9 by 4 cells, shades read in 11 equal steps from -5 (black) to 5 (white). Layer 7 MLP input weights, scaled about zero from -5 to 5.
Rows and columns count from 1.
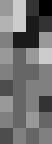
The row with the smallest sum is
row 3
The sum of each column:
1 -3 -11 -8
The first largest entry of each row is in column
2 2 4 4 1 3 1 3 2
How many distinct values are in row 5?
2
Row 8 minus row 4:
-1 0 0 -4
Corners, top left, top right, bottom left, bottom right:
1 -5 -2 0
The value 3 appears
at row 1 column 2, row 2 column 2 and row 4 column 4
